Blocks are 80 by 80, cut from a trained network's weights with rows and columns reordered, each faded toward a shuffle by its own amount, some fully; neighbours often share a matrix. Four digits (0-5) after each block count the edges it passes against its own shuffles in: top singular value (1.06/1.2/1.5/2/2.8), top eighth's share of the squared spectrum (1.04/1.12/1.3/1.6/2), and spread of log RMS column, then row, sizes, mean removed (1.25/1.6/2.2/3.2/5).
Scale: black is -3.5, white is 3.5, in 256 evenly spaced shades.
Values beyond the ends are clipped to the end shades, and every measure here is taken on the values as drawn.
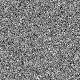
0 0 0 0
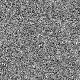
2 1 0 0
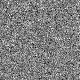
0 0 0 0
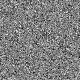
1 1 0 0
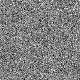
2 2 1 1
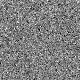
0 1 0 0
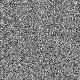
0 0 0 0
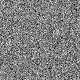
0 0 0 0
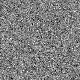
0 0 0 0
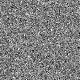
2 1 1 0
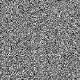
3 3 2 1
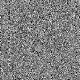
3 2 2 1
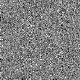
2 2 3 0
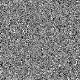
2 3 2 0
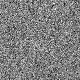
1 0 0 0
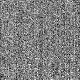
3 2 1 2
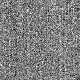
2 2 0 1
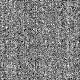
2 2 0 1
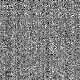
3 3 0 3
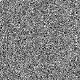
2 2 2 0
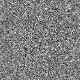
2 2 2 0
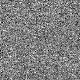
1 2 0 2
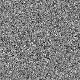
1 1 0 1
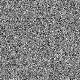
1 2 0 2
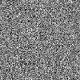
3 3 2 1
